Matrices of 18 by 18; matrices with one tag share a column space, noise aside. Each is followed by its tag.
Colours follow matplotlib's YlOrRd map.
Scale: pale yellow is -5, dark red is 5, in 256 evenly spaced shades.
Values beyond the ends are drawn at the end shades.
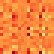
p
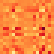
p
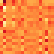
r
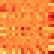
p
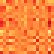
r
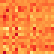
p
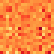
p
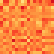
r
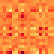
p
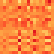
r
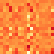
p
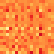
p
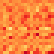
p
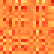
r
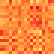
r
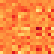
p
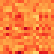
p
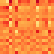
r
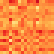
r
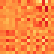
r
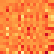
p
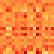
p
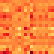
p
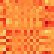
r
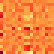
p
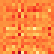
p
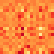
p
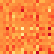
p
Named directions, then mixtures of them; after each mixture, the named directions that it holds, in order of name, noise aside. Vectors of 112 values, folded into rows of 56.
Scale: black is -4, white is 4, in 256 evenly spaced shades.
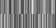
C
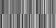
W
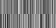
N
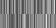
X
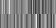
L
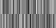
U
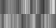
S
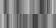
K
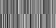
N, U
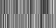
N, S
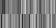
L, S, W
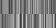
L, U, W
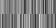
W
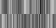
K, S, W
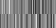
L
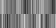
N, S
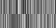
C, N, X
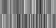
C, K, W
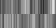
S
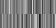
L, W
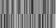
C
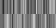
K, S, U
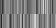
K, W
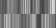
S
